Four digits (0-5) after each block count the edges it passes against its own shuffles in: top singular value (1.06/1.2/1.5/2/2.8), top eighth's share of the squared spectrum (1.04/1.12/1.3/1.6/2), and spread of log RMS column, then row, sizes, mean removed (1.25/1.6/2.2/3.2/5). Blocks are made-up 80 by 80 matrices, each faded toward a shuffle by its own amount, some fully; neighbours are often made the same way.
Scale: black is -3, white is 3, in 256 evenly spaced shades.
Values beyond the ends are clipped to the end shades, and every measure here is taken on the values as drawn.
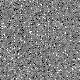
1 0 1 0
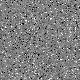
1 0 0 0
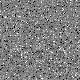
2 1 0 0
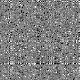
4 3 2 2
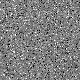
2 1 0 0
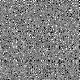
4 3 1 1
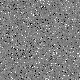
0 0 0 0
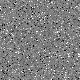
1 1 0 0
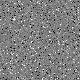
2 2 1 0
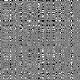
5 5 4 3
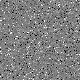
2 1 0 0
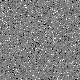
1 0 0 0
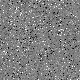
0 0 0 0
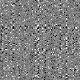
4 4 3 2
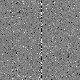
4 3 1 0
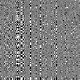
5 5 4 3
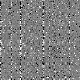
4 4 3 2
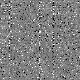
3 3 2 1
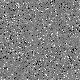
0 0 0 0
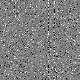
3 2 1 0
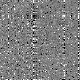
4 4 3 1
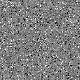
3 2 1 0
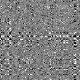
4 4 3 3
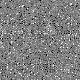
3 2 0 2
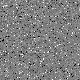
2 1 0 0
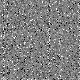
1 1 2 0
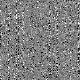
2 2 3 0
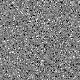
3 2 1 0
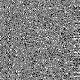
3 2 2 0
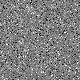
1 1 0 0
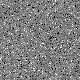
0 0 0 0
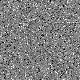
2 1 0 0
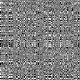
5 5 4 3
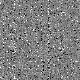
1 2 2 0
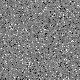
0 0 0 0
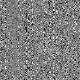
1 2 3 0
